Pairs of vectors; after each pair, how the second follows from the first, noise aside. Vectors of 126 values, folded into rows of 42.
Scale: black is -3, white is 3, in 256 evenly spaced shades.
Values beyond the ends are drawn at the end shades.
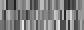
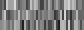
negated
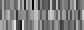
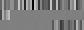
partly zeroed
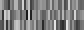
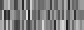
negated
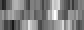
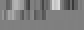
partly zeroed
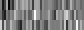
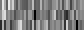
negated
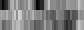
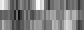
negated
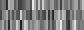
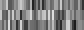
negated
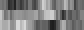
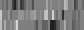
partly zeroed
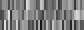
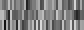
negated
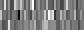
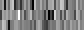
negated
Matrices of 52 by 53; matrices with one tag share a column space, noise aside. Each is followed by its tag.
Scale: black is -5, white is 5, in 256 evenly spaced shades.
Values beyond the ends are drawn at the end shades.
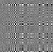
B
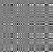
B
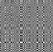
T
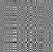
T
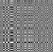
T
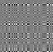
B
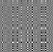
T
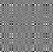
B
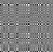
B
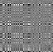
B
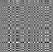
T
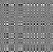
B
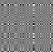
B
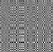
T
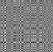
T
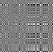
B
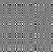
B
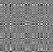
B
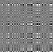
B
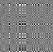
B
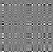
B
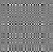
B
